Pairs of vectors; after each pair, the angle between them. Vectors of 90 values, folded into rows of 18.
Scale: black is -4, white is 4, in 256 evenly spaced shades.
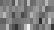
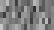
partly opposed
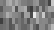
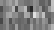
nearly parallel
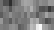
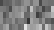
partly aligned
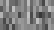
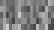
partly opposed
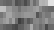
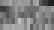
nearly opposite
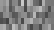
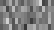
partly opposed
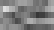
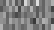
orthogonal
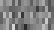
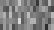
orthogonal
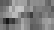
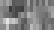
nearly opposite
